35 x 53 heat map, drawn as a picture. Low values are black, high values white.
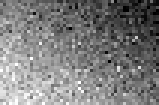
Ninth with the lowest average: top right. Grain: fine. Ninth with the highest average: bottom left. Mirror symmetry: none. Slope: up to the bottom left. Odd rows or columns: none. Average level on the scale: 50%.
